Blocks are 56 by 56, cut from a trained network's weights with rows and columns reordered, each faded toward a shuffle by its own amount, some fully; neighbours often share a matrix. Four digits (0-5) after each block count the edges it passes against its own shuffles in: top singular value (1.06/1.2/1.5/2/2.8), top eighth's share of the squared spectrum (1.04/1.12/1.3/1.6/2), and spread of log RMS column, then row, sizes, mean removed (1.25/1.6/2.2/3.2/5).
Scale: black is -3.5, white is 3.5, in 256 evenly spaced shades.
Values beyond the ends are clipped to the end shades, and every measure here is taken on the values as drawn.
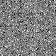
0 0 0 0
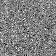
0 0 0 0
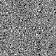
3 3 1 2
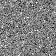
0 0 0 0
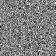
2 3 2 1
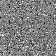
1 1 1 0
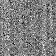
2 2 0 1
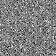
0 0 1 0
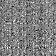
3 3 0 2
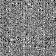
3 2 0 2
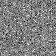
0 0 0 0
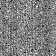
2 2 0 0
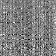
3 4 0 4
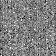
2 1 0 1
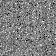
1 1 0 0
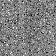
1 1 0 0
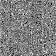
1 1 0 0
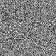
2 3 0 1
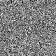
1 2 0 0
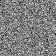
1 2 0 1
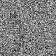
2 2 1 1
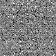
2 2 2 0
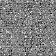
2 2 2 0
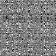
3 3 3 0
